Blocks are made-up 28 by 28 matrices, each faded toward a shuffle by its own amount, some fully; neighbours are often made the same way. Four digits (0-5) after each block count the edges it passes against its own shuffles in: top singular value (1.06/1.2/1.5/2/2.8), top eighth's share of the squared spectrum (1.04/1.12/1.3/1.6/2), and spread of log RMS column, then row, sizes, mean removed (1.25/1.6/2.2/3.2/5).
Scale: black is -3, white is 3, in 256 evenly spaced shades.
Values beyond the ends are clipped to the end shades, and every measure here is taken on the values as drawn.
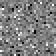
0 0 0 0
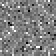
0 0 0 0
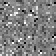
0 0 0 0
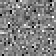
0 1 0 0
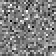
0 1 0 0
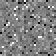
0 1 0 0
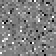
1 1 0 0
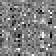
3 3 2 1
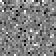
1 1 0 1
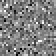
0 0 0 0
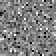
0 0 0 0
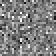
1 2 2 0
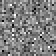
1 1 0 0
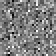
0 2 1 0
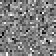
0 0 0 0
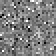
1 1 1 0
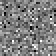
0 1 1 0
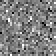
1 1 1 0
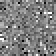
0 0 1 1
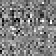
3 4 2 1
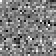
2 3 0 1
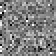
3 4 1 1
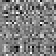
3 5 2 3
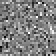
2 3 1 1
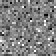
1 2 0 0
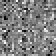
2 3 2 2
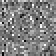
2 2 1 0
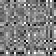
4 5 3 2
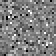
1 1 0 0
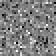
2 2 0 0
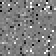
1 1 0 0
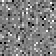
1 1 0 0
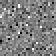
0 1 0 0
